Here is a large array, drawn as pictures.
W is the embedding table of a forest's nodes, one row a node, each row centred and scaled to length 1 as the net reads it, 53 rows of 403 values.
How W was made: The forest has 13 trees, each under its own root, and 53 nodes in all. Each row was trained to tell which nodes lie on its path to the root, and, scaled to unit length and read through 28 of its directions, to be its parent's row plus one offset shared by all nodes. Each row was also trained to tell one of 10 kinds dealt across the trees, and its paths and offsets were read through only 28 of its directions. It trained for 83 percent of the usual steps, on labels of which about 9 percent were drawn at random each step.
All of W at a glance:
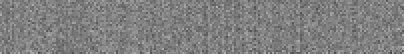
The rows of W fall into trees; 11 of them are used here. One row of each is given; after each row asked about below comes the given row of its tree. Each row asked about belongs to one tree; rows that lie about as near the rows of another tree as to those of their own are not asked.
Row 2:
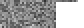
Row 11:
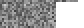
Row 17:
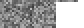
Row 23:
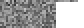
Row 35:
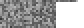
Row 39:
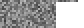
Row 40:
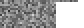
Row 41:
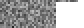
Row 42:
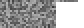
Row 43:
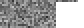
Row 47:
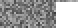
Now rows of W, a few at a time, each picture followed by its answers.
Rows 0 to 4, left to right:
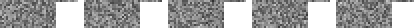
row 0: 35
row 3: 17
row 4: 43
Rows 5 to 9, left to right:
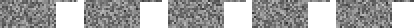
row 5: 43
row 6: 39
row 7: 47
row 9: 39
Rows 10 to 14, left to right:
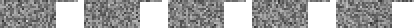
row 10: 42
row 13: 2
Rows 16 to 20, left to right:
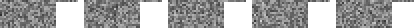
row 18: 2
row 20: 23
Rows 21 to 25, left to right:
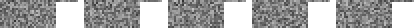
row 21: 41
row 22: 42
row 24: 35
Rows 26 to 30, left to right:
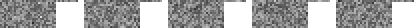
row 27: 35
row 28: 17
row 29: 17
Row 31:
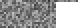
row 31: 11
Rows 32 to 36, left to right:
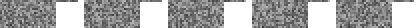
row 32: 39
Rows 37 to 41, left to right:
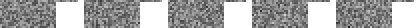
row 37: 35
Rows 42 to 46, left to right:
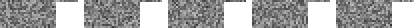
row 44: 39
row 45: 47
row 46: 42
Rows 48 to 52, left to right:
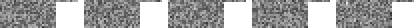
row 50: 11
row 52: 47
